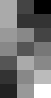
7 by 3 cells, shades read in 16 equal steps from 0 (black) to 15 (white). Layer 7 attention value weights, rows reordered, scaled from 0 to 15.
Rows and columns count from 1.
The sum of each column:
47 47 48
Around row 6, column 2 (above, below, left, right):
10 9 3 11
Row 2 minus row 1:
0 -1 3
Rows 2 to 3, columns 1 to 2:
10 3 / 9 8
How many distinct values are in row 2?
2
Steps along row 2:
down same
